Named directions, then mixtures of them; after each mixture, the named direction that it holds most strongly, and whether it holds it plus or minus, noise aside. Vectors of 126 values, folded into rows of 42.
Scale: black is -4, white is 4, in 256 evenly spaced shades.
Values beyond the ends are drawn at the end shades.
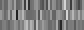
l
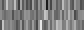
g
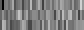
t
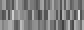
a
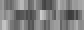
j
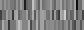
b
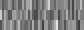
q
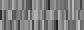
q, minus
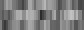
j, minus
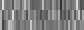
b, minus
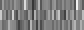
b, minus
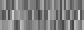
a, plus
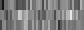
t, plus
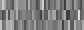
a, plus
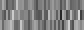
a, plus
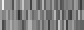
t, minus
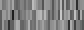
a, minus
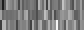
g, plus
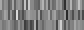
l, minus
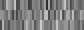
g, plus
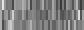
t, minus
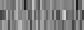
b, plus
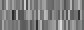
l, minus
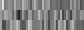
t, minus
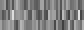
a, plus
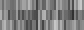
q, plus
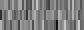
q, minus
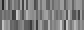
l, minus
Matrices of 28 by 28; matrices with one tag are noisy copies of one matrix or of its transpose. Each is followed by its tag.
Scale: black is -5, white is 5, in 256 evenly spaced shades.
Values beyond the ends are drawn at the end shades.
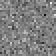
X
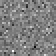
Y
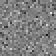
Y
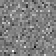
Y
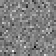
Y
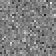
X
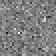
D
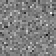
Y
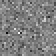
D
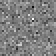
D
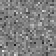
X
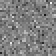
X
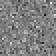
X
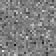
X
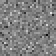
Y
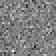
Y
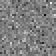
X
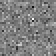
D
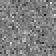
X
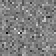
D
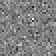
D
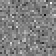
X
